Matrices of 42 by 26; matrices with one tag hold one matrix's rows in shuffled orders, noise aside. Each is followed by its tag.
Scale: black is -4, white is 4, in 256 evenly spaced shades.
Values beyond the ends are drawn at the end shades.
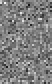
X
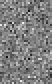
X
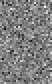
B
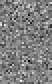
X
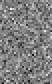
B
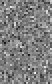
B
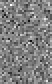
B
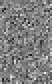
B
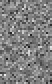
X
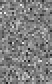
X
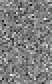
B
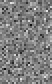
B
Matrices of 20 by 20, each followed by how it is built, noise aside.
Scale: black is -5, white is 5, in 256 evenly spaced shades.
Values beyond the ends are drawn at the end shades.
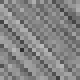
Toeplitz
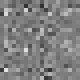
low rank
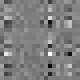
low rank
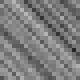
Toeplitz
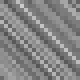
Toeplitz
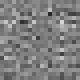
low rank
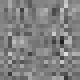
low rank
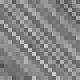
Toeplitz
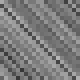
Toeplitz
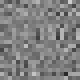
low rank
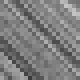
Toeplitz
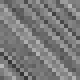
Toeplitz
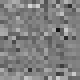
low rank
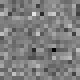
low rank
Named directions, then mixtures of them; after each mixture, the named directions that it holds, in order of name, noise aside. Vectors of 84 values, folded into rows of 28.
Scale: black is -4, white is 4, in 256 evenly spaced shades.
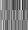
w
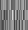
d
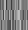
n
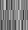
d, n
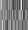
w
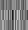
d, n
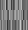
d, n, w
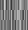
n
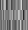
d, n, w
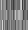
n, w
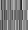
n, w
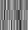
n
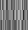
d, n, w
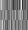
w
